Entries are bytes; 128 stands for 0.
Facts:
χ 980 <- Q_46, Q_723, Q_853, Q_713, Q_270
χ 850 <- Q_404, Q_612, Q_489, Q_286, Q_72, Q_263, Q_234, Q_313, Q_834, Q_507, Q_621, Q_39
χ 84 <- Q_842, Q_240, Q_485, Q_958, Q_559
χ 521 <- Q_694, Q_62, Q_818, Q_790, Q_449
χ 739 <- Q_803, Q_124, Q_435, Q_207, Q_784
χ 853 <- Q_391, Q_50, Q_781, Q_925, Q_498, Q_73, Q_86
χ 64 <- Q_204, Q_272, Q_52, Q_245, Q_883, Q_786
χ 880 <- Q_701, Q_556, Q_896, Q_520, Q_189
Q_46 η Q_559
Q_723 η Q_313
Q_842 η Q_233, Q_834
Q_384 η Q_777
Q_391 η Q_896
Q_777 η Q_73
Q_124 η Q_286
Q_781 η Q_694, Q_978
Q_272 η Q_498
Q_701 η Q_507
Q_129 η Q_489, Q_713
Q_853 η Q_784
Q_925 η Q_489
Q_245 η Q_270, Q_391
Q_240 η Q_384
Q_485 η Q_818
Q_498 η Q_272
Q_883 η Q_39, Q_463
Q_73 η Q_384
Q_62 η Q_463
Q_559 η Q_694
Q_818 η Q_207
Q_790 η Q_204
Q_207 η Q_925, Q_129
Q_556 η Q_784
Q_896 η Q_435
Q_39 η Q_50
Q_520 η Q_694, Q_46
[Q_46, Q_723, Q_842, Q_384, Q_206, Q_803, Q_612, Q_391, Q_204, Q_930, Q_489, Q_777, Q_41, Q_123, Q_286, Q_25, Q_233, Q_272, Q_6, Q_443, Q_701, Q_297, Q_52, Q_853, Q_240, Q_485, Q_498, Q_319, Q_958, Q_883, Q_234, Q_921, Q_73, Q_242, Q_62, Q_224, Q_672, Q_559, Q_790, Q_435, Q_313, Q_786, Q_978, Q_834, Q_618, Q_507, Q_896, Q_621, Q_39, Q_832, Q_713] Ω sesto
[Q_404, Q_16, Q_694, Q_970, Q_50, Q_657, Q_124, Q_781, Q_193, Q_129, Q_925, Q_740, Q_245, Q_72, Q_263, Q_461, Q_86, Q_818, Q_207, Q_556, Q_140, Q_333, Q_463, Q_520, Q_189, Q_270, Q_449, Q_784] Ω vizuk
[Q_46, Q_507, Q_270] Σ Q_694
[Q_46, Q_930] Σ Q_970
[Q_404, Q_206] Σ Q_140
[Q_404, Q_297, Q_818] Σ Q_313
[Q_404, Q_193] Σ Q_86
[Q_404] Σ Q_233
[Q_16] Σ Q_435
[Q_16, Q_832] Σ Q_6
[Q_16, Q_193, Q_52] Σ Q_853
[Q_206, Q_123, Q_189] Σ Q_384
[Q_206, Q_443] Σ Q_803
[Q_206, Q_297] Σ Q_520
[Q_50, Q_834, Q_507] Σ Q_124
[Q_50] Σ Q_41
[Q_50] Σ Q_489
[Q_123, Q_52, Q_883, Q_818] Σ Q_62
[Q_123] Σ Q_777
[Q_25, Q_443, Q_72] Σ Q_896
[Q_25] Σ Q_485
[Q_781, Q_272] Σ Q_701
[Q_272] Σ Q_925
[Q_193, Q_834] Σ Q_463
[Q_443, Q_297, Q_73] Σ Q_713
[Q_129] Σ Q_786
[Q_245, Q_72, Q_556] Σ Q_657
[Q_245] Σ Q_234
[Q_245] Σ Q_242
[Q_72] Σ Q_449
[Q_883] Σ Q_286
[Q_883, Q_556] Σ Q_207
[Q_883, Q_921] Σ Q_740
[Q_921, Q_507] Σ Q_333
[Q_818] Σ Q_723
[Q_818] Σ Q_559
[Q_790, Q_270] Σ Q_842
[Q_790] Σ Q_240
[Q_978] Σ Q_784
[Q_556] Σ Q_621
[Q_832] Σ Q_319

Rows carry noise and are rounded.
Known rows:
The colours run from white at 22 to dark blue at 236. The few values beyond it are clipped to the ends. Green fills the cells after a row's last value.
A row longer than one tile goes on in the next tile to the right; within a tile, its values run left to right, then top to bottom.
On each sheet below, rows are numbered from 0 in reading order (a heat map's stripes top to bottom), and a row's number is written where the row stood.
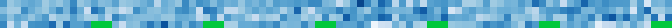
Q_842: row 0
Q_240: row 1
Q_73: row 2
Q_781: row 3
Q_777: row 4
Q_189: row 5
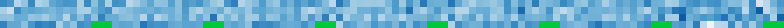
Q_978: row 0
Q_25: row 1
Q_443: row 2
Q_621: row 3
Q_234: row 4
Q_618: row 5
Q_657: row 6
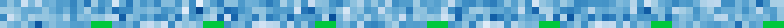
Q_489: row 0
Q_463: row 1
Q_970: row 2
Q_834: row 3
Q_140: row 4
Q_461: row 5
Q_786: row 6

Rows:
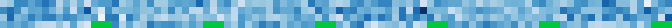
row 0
Q_818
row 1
Q_723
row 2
Q_46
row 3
Q_270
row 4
Q_52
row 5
Q_694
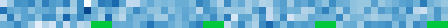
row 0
Q_50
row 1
Q_930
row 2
Q_286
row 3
Q_803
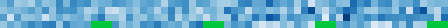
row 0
Q_896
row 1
Q_233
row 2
Q_404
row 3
Q_129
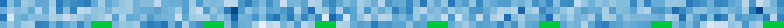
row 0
Q_313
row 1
Q_559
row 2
Q_207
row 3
Q_713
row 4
Q_498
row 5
Q_921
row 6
Q_263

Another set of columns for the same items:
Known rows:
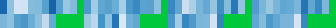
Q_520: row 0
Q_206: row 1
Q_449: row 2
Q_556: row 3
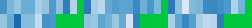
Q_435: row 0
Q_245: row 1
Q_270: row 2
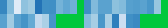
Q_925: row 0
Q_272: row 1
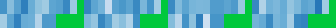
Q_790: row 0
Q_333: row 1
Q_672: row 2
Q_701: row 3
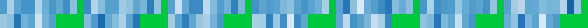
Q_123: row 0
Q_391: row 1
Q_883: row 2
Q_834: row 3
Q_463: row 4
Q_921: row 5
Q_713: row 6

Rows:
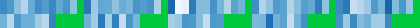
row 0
Q_461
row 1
Q_39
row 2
Q_485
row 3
Q_73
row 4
Q_784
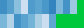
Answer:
Q_140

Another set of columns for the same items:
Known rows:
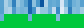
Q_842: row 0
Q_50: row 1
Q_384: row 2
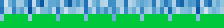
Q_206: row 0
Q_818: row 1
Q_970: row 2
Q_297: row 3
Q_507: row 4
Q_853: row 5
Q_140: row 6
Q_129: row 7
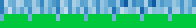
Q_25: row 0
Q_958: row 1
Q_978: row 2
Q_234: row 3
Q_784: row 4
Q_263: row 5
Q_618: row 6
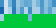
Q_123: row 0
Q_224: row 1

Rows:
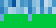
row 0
Q_124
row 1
Q_834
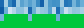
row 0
Q_556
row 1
Q_463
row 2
Q_657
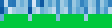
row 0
Q_72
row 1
Q_189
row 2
Q_559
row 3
Q_62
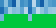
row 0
Q_86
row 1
Q_520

